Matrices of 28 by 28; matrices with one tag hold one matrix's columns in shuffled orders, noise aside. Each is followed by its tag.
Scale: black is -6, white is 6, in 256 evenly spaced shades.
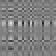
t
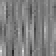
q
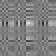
t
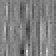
q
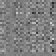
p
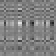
t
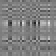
t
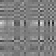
t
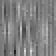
q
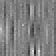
q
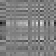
t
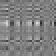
t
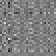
p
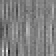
q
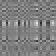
t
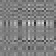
t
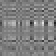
t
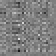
p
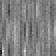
q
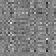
p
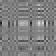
t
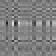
t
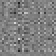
p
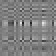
t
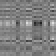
t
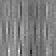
q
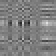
t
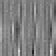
q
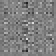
p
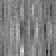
q
